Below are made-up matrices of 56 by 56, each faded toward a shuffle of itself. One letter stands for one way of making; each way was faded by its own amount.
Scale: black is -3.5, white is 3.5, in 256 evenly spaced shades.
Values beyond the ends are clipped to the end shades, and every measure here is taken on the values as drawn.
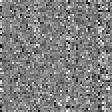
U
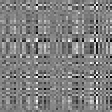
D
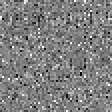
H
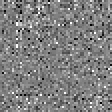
H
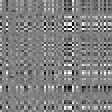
D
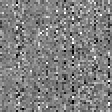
U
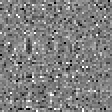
H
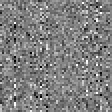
U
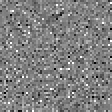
H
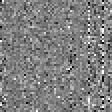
U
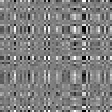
D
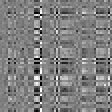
D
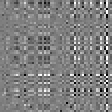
D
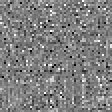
H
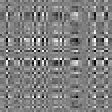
D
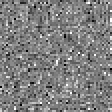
H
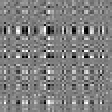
D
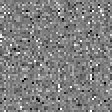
H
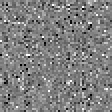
H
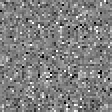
H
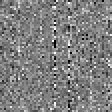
U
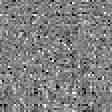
H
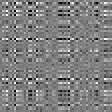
D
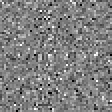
H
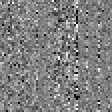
U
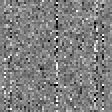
U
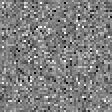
H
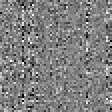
U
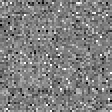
H
